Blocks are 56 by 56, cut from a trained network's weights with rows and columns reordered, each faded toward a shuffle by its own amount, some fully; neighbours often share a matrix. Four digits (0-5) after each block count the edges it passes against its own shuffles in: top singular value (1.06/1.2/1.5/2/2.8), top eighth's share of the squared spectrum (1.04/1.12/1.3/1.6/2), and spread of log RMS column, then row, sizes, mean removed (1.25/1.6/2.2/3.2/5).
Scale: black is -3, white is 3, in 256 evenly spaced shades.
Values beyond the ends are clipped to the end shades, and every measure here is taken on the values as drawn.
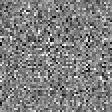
3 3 2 2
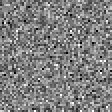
0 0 0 0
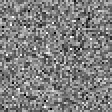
0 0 0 0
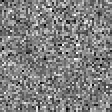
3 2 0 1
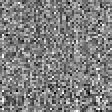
3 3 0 1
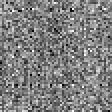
2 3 1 2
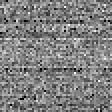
3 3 0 1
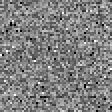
1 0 0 0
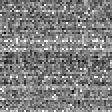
4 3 1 1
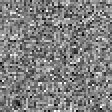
3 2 0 0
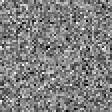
2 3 0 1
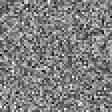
0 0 0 0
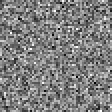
1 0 0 0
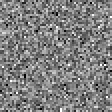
0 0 0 0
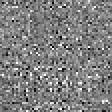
3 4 2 3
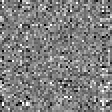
3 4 2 2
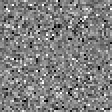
3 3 1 2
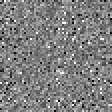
3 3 2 2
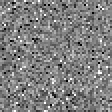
2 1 0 0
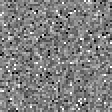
1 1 0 0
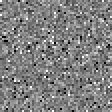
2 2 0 0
